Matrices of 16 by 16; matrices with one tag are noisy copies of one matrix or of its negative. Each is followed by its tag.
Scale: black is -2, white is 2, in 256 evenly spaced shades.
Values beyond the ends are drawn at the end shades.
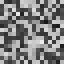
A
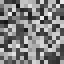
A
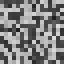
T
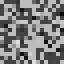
A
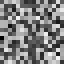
A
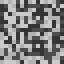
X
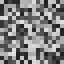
A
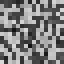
T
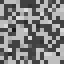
A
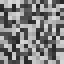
T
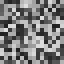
A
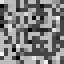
X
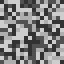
A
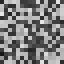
A
